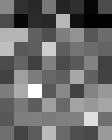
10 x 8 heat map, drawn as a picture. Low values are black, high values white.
The top right is the ninth with the lowest average. Values change most from cell to cell in the top middle. The bottom left is the calmest part. A horizontal seam about 20% of the way down splits the table, and the bottom part is higher.
